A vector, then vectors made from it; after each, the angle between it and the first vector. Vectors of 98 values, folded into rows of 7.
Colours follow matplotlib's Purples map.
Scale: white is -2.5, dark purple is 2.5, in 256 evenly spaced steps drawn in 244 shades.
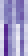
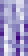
nearly opposite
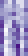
nearly opposite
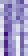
nearly parallel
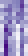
nearly parallel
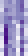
nearly parallel
